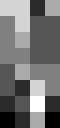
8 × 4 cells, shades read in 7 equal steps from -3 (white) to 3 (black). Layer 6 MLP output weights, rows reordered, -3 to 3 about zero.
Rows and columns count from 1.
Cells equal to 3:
2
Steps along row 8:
down down up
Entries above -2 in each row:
2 3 4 4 4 3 3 4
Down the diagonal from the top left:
-2 -2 1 1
